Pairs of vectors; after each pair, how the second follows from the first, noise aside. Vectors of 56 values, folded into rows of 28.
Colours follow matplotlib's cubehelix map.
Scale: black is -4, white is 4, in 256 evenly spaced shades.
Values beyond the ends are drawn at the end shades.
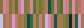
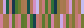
reversed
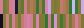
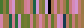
wrapped around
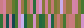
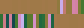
partly zeroed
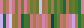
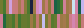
reversed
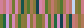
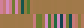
partly zeroed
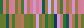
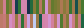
reversed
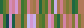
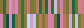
copied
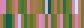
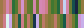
reversed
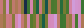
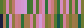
shuffled
